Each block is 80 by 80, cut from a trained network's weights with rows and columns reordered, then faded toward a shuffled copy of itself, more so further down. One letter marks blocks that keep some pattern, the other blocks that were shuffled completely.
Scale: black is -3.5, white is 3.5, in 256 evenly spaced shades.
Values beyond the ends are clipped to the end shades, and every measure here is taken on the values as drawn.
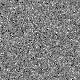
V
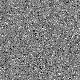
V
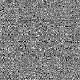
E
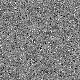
V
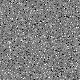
V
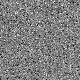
V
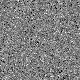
V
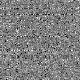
E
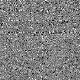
E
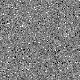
E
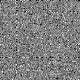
E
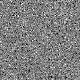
E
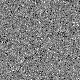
V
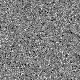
V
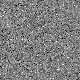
V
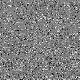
E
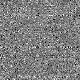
E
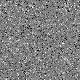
V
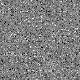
E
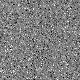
V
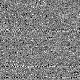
E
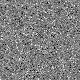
V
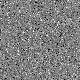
V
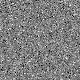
V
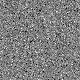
V
